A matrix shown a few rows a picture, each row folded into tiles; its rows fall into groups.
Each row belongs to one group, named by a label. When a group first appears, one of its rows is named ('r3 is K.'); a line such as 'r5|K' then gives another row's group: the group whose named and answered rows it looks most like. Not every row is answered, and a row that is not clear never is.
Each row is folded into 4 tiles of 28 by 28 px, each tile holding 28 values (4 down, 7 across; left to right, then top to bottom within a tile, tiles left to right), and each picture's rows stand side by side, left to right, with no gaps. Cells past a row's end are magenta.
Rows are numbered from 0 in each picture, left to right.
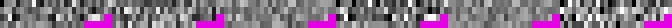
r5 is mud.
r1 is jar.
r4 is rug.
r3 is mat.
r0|mat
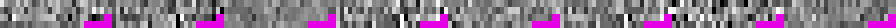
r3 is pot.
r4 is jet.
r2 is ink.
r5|pot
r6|mud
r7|mud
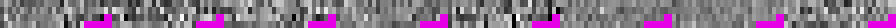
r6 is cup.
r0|jar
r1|mat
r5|ink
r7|jet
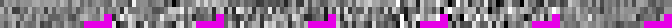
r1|jet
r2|jar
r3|pot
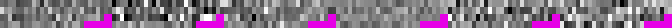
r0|mat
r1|mat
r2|ink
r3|jet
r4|ink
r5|jet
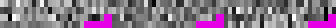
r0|rug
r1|mat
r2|jar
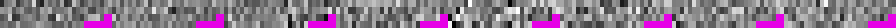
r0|mat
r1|ink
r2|jar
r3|pot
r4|jet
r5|jet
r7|rug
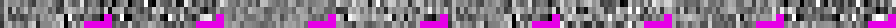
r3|rug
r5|jet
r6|pot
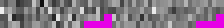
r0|mat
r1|ink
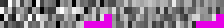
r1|pot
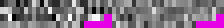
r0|mat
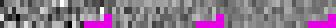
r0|cup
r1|pot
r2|cup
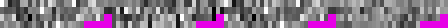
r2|ink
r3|rug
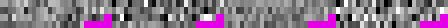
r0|rug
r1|mat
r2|pot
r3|mud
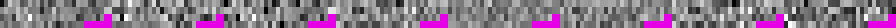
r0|mud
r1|rug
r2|mud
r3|jet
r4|rug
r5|pot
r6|jet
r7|cup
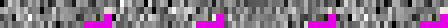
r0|mud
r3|mud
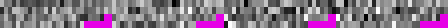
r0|jar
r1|jet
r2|cup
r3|ink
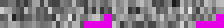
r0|mat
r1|jet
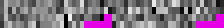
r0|jar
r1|cup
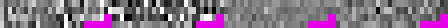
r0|pot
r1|mat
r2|ink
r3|cup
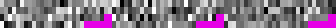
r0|jet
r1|ink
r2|cup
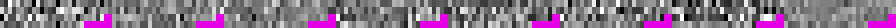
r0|mud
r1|pot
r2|ink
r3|cup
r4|jar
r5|ink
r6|mat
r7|jet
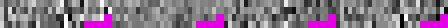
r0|pot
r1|rug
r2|cup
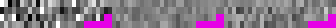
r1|rug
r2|pot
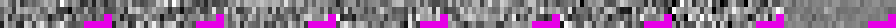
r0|cup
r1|cup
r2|pot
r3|cup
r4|rug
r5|cup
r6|mud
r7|ink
